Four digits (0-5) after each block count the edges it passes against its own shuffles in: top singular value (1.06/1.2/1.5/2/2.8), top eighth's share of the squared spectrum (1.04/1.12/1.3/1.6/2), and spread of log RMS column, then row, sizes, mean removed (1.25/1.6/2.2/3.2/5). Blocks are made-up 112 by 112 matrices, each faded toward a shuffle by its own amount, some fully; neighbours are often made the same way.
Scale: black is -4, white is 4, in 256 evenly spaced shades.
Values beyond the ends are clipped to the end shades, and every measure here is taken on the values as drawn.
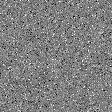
2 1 0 0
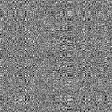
5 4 3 3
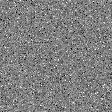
2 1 0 0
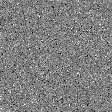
0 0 0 0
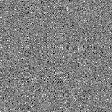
4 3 2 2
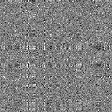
5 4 3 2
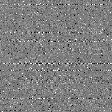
4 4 1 3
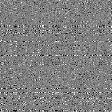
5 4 2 4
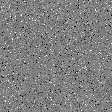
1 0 0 0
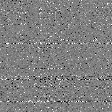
4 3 1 3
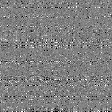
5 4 2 3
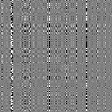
5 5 4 3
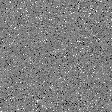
2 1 0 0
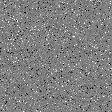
0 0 0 0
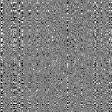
5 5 4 3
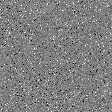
0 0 0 0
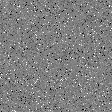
0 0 0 0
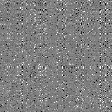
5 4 3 2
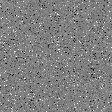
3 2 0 0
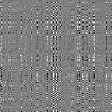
5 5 4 3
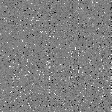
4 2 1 1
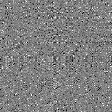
4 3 1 2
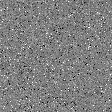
0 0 0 0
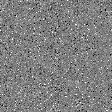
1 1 2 0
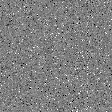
1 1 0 0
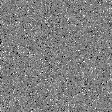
0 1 1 0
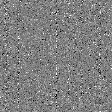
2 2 3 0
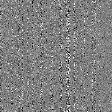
2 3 4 0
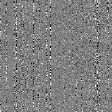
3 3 4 0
